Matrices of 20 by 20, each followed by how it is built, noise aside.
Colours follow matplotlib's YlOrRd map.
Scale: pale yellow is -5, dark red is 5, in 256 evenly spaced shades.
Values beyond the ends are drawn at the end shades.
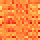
low rank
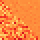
lower triangular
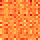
low rank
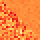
lower triangular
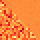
lower triangular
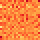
low rank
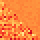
lower triangular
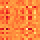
low rank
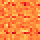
low rank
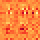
low rank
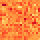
low rank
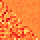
lower triangular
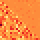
lower triangular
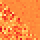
lower triangular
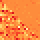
lower triangular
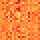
low rank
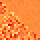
lower triangular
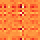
low rank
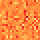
low rank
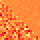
lower triangular
